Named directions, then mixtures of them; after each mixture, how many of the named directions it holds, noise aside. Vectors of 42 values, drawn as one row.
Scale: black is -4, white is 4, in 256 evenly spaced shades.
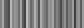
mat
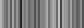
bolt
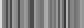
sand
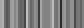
two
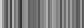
two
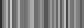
one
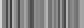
one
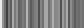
three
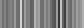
two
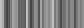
three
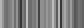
two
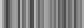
two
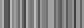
one
